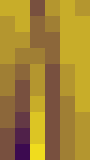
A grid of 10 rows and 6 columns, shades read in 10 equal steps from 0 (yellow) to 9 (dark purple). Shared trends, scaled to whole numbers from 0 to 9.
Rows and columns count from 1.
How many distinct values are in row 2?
4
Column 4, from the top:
3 4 5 5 6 6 6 6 6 6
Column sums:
41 52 30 53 30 24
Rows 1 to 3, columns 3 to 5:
6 3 2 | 5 4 2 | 5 5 2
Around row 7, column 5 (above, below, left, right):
3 4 6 2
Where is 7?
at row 8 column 2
